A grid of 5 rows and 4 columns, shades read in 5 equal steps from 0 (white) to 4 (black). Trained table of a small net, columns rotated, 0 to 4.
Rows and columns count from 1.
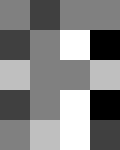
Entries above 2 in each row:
1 2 0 2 1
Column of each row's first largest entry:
2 4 2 4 4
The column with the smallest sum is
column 3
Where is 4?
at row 2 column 4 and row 4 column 4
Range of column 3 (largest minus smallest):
2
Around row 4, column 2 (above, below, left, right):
2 1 3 0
